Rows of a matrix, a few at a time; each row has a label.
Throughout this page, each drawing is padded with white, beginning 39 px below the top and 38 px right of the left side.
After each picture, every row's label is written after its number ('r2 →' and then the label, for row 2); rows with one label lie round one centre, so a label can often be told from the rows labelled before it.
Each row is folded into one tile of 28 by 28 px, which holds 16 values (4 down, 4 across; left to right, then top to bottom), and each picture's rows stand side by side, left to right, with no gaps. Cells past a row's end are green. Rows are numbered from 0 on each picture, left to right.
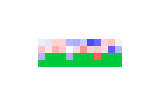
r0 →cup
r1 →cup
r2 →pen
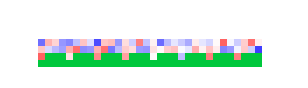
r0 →pen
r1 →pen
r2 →pen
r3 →pen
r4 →cup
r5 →cup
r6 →pen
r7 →pen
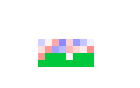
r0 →pen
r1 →cup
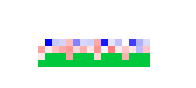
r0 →cup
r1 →cup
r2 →cup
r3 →cup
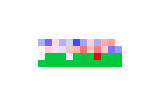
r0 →cup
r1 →cup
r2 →pen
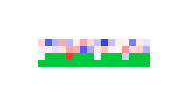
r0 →cup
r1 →pen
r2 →cup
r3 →cup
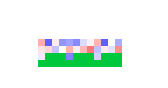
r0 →cup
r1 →cup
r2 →cup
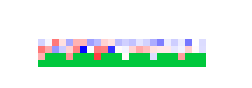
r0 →pen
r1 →pen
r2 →pen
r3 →cup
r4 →cup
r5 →cup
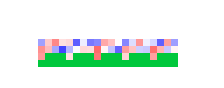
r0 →pen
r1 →cup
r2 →pen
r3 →pen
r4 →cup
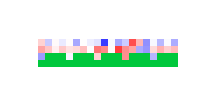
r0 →cup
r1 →cup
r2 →cup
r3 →pen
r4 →cup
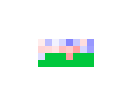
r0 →cup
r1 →pen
